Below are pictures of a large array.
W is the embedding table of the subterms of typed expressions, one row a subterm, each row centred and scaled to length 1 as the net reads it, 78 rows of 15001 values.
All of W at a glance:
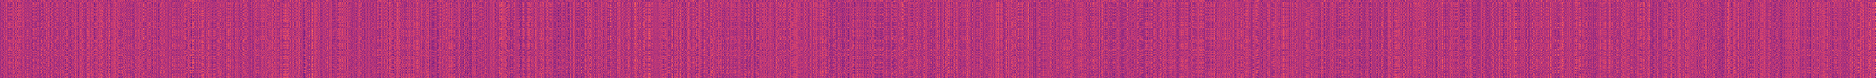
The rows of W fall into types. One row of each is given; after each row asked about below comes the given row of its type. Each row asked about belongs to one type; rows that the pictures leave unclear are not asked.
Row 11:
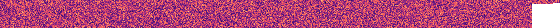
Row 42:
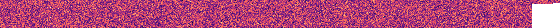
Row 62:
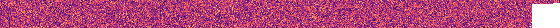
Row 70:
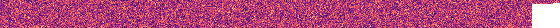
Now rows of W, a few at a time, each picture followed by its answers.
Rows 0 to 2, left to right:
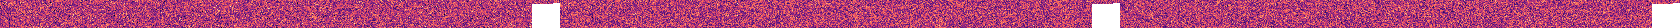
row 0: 62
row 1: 62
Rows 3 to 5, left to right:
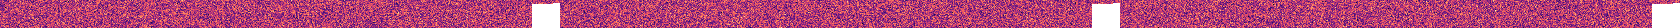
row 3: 70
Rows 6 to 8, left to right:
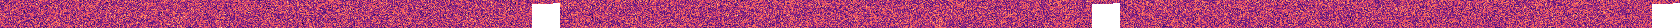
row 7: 62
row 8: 11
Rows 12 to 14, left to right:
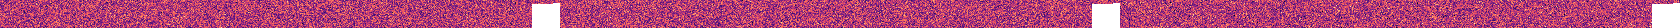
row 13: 42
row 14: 62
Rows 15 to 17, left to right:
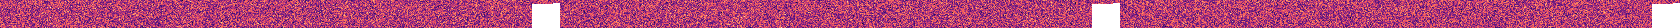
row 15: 42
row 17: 11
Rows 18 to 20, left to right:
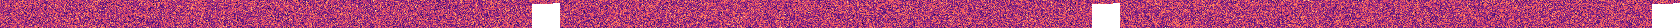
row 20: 42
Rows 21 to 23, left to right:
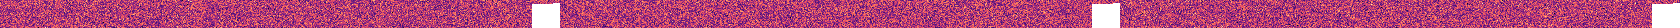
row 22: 11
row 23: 11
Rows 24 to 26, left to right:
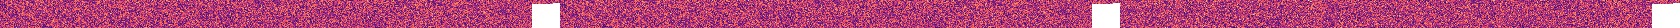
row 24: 11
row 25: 11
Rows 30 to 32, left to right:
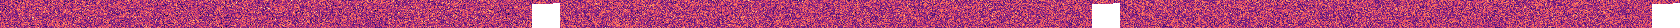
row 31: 42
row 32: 11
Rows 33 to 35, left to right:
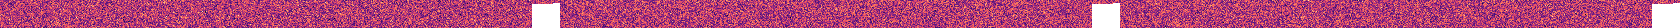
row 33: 42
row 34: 11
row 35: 42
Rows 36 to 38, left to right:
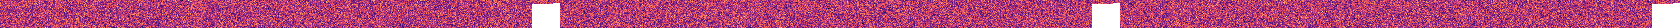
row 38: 42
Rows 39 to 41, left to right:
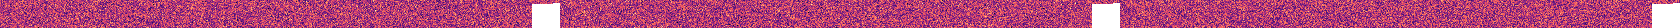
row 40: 11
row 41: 11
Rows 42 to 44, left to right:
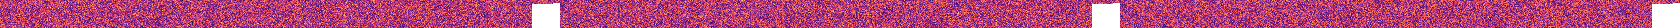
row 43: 70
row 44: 11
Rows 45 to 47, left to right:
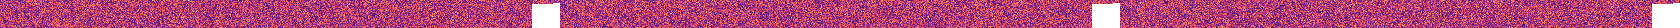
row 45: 42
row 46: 11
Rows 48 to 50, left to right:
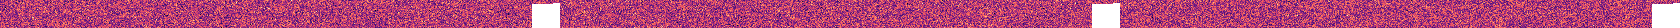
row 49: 11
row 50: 62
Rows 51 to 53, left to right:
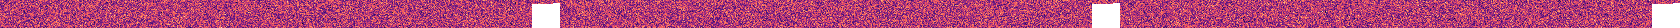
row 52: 11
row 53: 42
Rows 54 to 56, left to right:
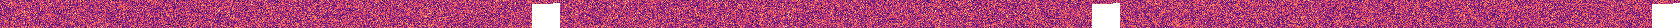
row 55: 70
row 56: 42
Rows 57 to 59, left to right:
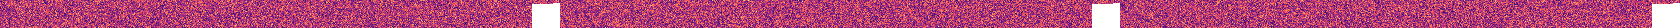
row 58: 42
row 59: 11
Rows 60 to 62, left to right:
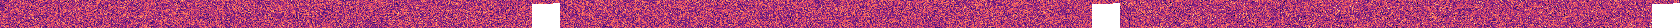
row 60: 70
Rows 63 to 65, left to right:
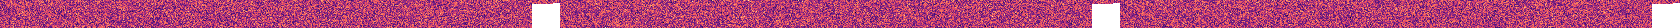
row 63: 11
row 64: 42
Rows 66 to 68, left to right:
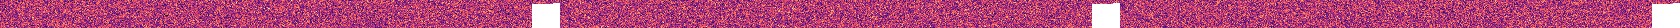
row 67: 70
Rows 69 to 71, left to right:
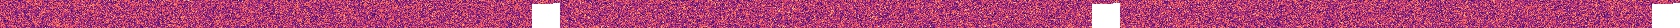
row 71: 42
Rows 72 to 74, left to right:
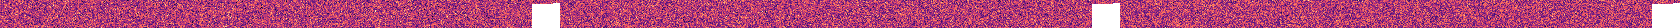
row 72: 70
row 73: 42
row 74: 42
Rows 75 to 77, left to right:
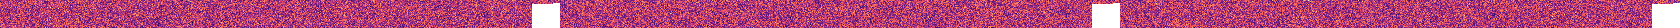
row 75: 42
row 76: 11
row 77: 42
